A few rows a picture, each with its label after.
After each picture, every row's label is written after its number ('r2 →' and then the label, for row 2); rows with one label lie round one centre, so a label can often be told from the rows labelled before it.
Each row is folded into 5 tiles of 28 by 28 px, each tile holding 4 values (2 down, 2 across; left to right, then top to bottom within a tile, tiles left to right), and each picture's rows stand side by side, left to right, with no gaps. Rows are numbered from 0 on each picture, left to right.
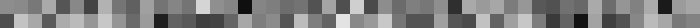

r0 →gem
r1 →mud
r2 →gem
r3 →gem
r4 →mud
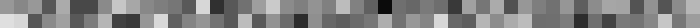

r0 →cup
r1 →cup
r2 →mud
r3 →gem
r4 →mud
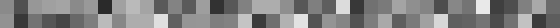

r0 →mud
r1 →cup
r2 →cup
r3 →cup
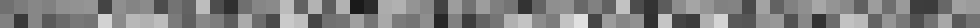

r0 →mud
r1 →cup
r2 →cup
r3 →mud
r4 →cup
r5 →cup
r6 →cup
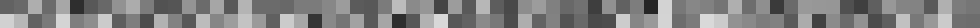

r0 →cup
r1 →gem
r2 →cup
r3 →cup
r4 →gem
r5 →cup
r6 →gem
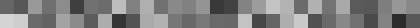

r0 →cup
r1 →cup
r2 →cup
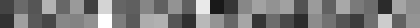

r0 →gem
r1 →cup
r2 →mud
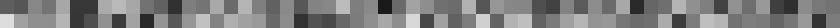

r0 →cup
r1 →gem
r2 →mud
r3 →gem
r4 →cup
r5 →cup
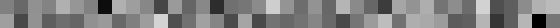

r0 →mud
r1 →cup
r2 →mud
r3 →cup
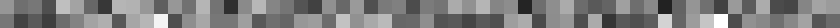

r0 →mud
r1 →cup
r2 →gem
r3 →mud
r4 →mud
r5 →cup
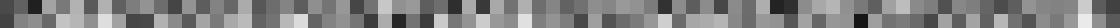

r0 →gem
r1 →gem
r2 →cup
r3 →gem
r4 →mud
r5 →cup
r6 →mud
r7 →gem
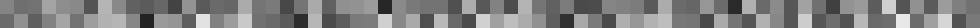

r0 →gem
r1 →gem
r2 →mud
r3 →gem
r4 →gem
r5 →gem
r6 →gem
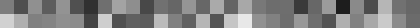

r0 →cup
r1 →gem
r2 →gem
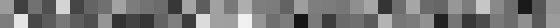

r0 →cup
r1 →gem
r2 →mud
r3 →mud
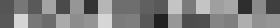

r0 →gem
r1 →mud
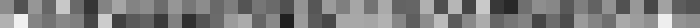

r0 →cup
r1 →mud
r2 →gem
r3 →cup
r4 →gem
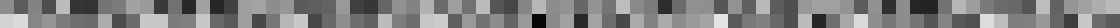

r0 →cup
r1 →cup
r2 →cup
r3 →cup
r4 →mud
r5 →cup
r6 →cup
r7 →cup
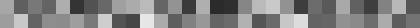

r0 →cup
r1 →cup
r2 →cup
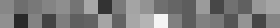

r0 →mud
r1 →cup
